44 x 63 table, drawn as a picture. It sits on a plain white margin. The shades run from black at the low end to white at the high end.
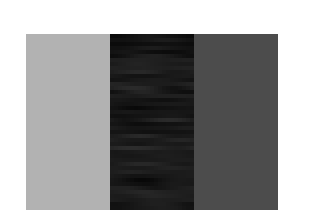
The table splits into one row of 3 panels. Panel 1,1: high, flat. Panel 1,2: very low, streaked across, faint in contrast. Panel 1,3: low, flat.
